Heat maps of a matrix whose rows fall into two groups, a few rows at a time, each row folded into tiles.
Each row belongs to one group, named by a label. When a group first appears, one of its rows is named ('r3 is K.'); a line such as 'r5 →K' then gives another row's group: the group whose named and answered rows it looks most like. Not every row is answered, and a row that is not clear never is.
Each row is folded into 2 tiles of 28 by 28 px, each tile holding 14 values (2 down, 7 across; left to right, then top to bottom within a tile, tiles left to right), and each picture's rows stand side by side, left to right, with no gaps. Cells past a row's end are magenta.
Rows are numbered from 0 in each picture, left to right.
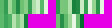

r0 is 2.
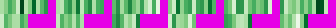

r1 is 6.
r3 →6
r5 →2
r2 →2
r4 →2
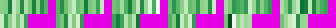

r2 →2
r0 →6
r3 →2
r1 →2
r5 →6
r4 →6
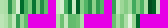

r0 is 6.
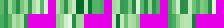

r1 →6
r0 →2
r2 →6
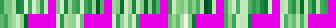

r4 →2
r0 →2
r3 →2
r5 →6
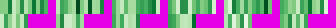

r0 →6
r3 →2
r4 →6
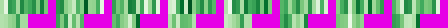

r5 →2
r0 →6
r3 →6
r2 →2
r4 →6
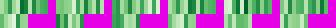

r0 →6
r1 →2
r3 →6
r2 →2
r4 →6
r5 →6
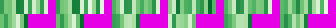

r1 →2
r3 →6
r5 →2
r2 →2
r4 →2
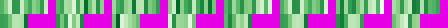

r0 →2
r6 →2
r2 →6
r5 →2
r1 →2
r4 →2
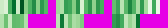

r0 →6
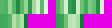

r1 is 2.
